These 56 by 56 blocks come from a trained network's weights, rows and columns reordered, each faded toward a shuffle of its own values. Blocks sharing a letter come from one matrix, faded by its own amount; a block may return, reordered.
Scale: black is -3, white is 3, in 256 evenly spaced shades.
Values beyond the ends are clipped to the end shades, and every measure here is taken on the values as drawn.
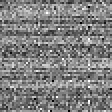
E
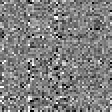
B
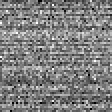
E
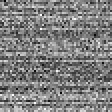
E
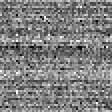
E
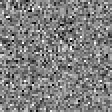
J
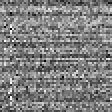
E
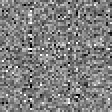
B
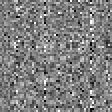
B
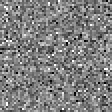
J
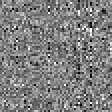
B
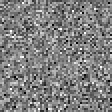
J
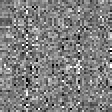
B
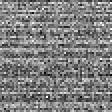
E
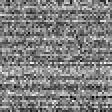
E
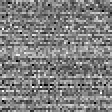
E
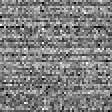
E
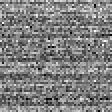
E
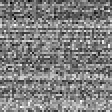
E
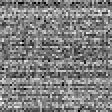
E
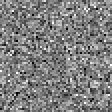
J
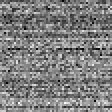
E
